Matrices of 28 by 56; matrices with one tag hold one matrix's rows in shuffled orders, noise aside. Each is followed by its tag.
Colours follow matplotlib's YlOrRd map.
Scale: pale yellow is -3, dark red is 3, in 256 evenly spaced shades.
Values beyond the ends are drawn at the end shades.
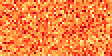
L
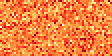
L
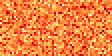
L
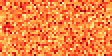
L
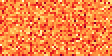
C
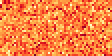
L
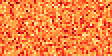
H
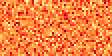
H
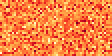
L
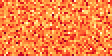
H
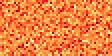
H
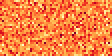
C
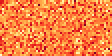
C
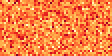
H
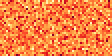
H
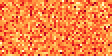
C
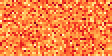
L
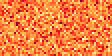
H
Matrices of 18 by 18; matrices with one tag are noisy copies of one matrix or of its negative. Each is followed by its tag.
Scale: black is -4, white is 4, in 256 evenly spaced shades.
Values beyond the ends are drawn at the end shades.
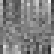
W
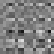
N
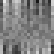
W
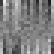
W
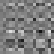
N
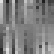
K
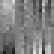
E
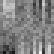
E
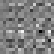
N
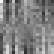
K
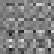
N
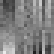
E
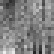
E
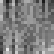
K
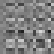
N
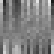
W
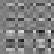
N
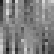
K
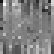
W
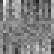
W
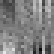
E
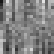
K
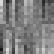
K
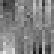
E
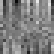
W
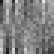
K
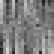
K
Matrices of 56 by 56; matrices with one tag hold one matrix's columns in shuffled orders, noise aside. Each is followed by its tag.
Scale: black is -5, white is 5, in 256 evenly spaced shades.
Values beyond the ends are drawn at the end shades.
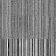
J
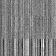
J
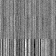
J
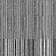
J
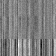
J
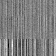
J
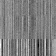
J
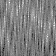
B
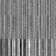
J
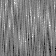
B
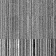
J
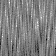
B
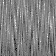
B
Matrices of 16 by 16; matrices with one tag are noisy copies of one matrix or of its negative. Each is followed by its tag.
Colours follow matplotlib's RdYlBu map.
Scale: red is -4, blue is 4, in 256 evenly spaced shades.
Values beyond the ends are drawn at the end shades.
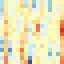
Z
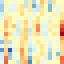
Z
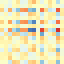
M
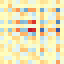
M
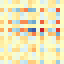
M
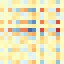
M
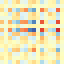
M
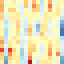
Z
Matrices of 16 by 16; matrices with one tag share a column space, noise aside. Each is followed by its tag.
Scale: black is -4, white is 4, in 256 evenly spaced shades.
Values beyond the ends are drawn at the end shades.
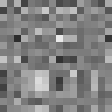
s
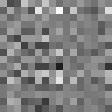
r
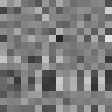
s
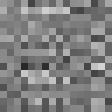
r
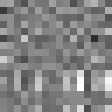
s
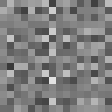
r
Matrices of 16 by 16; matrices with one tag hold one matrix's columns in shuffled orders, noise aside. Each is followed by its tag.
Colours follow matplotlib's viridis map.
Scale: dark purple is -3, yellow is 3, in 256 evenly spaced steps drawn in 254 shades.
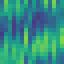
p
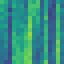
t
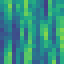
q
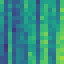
t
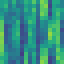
q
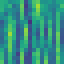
q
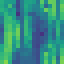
q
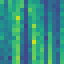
t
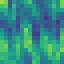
p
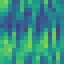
p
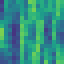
q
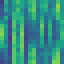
q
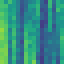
t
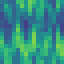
p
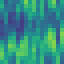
p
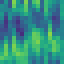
p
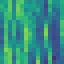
q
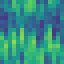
p
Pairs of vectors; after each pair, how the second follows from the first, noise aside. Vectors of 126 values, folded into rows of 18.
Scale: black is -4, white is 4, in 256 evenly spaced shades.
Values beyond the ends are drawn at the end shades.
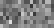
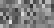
copied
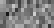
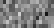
reversed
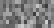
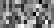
scaled up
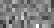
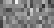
reversed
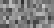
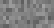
shrunk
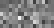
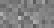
shrunk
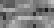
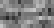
reversed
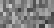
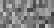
copied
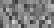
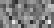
copied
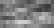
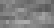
shrunk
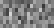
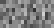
reversed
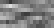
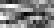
scaled up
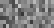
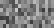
copied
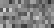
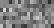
copied
